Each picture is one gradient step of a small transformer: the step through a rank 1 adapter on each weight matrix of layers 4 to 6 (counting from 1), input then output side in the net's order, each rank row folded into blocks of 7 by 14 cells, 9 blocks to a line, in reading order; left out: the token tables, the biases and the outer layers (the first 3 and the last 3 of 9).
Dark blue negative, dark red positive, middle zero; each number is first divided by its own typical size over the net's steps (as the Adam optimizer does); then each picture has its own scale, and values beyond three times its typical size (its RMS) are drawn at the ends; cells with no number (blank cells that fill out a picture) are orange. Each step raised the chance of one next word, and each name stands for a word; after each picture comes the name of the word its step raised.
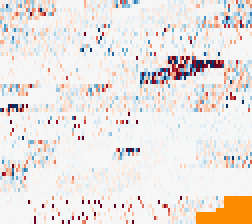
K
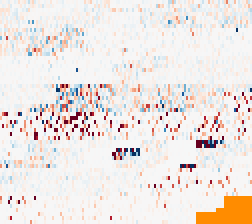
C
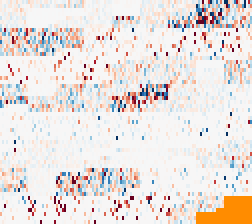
K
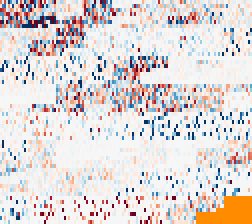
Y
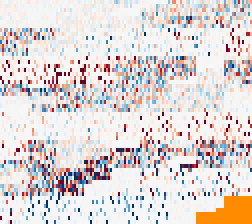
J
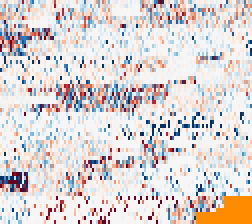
Y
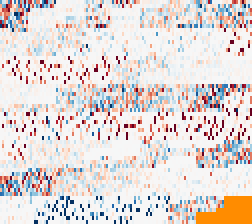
J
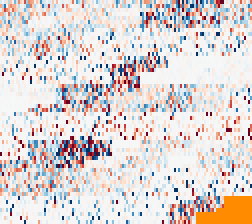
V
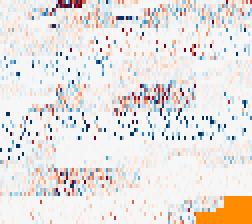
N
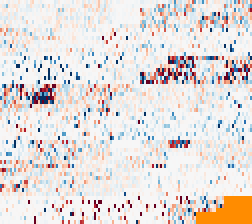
N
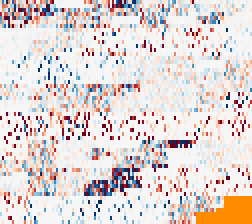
V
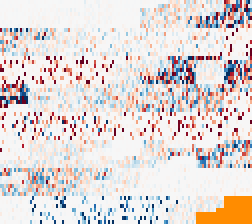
J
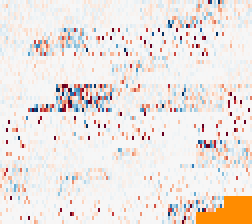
C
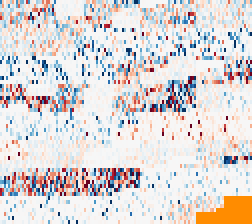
V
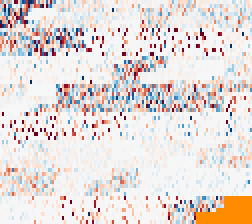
Y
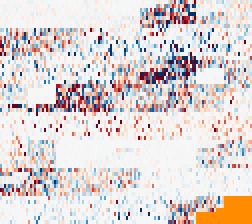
V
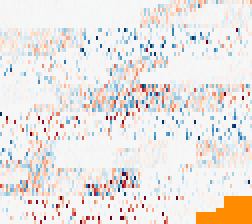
Y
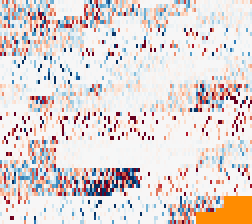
V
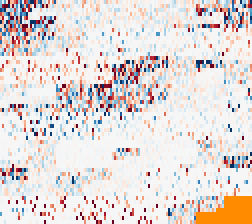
K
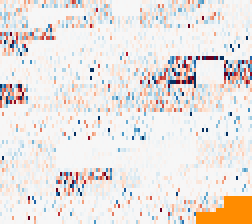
N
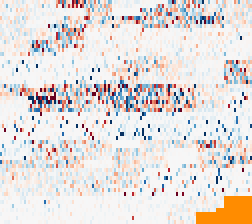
N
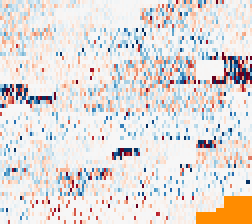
Y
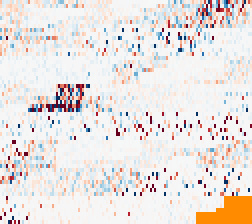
C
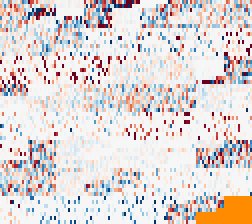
J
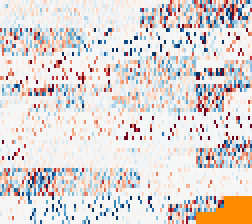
J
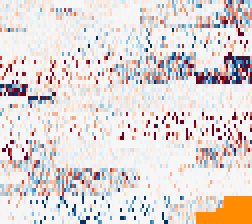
J
